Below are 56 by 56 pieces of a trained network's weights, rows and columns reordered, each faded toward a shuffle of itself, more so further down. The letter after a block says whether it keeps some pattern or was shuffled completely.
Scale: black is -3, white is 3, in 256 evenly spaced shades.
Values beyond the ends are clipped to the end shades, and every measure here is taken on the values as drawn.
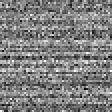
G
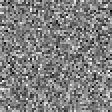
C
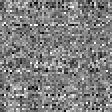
G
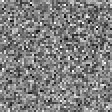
C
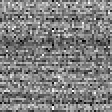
G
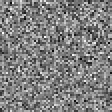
C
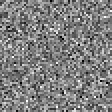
C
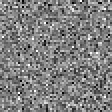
G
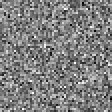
C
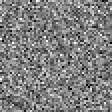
C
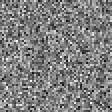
C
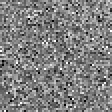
C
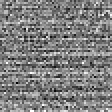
G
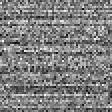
G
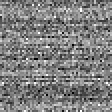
G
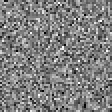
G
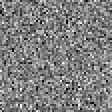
G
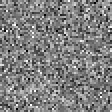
C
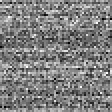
G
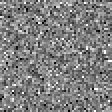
C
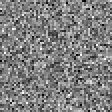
C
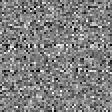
G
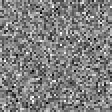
C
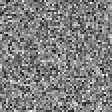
C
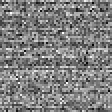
G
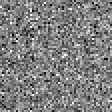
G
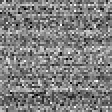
G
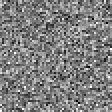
C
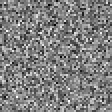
C
